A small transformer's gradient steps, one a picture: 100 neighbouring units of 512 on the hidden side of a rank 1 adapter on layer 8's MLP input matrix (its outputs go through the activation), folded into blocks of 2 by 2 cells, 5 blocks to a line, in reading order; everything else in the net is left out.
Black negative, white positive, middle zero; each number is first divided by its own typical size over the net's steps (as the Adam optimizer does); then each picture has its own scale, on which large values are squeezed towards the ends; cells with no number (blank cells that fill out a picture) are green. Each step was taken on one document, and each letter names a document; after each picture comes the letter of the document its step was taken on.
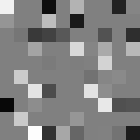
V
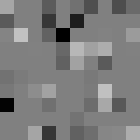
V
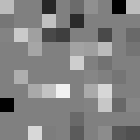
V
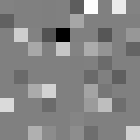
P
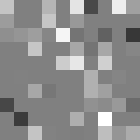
V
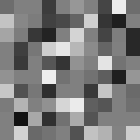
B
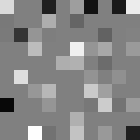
V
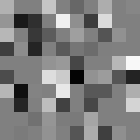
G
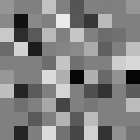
G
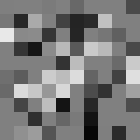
G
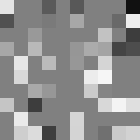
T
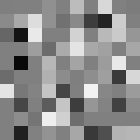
B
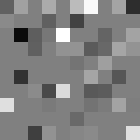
P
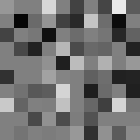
G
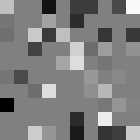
V
